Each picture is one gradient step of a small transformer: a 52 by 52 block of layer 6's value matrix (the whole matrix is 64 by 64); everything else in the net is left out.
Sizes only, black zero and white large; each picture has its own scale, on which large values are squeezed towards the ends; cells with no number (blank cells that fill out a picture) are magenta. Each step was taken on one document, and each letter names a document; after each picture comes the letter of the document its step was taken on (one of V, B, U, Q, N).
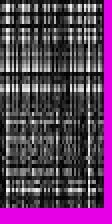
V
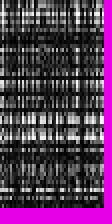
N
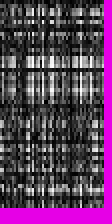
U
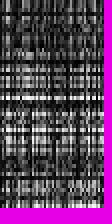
V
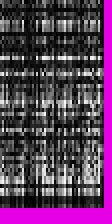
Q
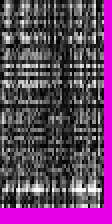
V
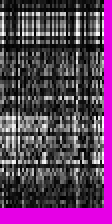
N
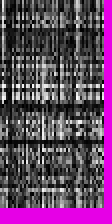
U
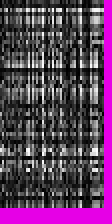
U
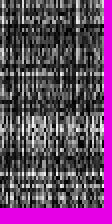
N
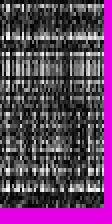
V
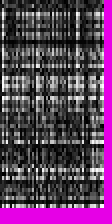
U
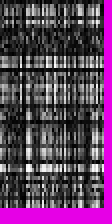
U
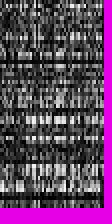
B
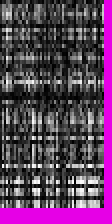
B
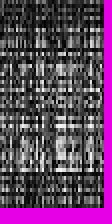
Q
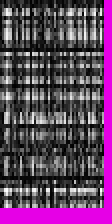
V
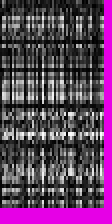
U
